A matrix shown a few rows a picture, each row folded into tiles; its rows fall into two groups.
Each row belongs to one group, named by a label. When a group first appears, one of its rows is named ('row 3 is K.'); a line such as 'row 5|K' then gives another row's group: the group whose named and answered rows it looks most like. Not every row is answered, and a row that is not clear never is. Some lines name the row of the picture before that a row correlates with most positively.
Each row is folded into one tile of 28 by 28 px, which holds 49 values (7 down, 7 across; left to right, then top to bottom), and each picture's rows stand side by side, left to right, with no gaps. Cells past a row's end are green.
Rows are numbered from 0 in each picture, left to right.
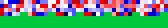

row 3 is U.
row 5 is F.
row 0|F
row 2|U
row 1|F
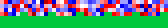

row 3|F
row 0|F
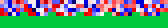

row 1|F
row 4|U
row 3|F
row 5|F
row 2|U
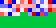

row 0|F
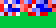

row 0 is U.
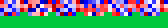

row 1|U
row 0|U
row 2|U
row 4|F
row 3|F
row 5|U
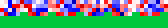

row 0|F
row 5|U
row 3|F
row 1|U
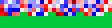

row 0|U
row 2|F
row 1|F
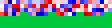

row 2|F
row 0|F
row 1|F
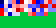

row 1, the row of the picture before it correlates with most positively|0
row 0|F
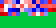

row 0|U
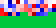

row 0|F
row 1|F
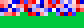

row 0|U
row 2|U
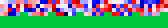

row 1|U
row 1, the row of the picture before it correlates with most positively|0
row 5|F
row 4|F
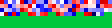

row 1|U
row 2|F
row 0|U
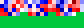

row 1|F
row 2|F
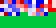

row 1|F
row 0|U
